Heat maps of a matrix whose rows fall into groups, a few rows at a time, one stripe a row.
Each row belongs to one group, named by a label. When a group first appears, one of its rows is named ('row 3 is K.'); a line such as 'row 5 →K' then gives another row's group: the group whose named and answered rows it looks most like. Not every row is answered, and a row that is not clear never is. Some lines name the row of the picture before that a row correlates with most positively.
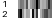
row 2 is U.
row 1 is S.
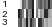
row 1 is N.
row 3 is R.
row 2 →U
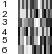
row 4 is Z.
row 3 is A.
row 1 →Z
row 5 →A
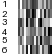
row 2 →A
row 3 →R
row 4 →A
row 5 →U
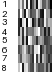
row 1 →Z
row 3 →R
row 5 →S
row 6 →A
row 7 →U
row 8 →N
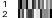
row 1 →R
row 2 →A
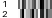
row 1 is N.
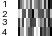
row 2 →N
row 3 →A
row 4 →A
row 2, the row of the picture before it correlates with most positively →2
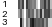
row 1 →A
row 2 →U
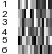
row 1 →S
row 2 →N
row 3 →N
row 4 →N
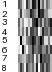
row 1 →R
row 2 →R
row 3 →S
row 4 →Z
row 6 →N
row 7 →U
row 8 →U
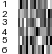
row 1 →R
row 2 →S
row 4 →S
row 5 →Z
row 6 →R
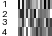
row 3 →N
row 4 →S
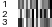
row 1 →Z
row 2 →U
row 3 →U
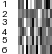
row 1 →S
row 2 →Z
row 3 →U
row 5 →U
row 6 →Z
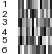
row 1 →A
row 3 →U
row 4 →U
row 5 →R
